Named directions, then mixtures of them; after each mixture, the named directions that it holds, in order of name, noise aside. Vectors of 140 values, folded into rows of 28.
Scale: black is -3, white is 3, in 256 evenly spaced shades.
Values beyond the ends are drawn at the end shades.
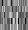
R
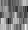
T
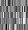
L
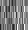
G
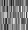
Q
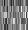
Q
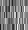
G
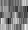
T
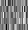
L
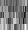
L, T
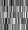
Q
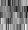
L, T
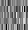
G, L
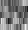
T
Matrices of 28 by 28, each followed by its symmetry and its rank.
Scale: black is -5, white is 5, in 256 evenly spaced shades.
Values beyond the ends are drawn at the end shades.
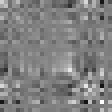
symmetric, rank three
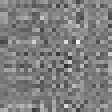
neither, rank five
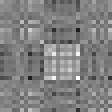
symmetric, rank three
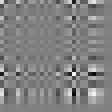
symmetric, rank one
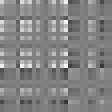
symmetric, rank one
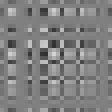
symmetric, rank one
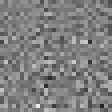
neither, rank five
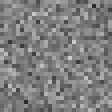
neither, full rank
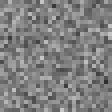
neither, full rank
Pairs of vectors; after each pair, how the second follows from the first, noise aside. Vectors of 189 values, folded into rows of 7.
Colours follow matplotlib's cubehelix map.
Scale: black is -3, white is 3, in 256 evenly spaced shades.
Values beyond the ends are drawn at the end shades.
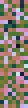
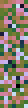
wrapped around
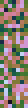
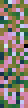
wrapped around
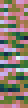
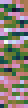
wrapped around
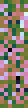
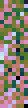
wrapped around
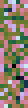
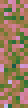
shrunk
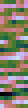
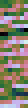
wrapped around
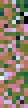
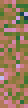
shrunk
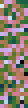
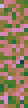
shrunk
